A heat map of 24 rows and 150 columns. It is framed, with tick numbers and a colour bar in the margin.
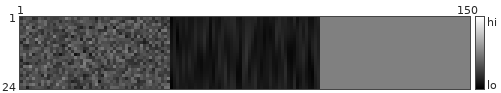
The table splits into one row of 3 panels. Panel 1,1: low, fine-grained. Panel 1,2: very low, streaked downward, faint in contrast. Panel 1,3: middling, flat.
